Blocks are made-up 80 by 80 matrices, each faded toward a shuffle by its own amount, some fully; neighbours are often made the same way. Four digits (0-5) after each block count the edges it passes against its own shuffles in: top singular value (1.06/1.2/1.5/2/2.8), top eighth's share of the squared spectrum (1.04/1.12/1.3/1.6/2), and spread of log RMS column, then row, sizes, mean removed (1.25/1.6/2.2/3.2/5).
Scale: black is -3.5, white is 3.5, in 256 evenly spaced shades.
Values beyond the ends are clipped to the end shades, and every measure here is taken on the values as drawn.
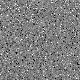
2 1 0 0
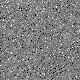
0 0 0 0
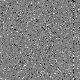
2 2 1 0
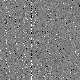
3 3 2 0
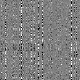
4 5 4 0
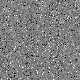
2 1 1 0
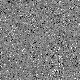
2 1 1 0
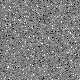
0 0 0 0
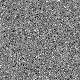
0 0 0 0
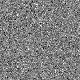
2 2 0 0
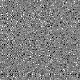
4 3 2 2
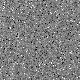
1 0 0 0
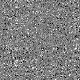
4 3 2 2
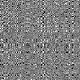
5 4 3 3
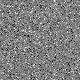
0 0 0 0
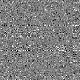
4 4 1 2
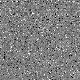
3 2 0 1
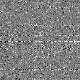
4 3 1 2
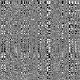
5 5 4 3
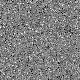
2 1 0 0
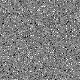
3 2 1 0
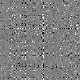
4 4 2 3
